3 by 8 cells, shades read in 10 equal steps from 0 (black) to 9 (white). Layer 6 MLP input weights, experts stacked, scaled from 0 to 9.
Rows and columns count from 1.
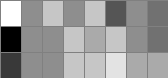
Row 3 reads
2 5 5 7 7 8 6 6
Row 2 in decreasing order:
7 7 6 5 5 5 4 0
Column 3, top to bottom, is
7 5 5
